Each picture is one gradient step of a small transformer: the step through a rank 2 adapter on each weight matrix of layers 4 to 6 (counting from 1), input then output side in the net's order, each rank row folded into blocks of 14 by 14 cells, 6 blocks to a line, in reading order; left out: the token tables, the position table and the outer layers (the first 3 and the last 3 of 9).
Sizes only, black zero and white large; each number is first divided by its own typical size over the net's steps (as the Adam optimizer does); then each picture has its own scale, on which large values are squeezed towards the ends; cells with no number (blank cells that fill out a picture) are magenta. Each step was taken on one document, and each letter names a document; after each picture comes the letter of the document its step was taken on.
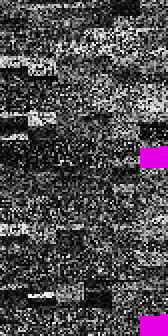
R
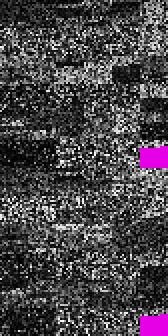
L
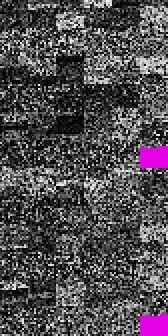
R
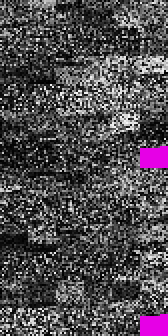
R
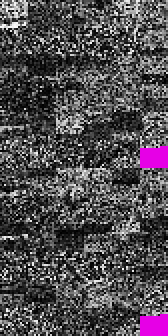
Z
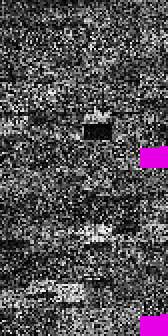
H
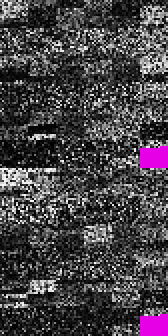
L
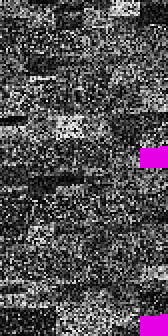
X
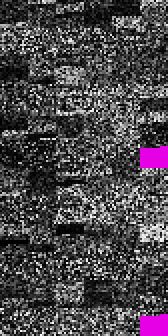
R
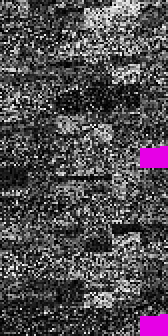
X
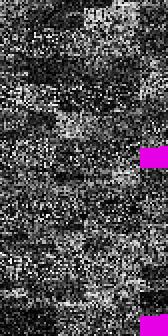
X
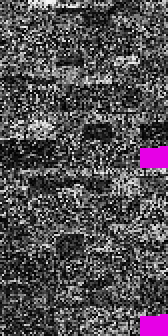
R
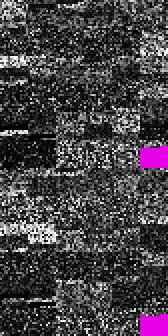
L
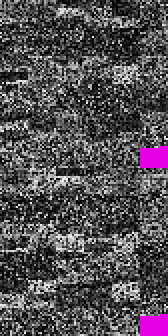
H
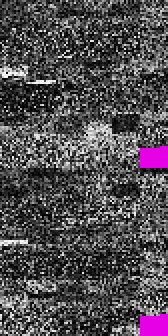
Z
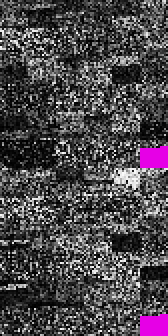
R
